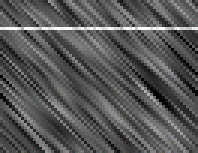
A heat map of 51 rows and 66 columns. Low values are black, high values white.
There is no overall slope. The ninth with the lowest average is the middle right. Most values sit low, with a long tail of high ones. Row 10 differs from the rows beside it.
